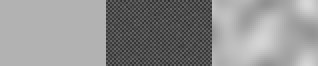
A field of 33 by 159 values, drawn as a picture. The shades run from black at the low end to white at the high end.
The table splits into one row of 3 panels. Panel 1,1: high, flat. Panel 1,2: low, checkered. Panel 1,3: high, smooth.
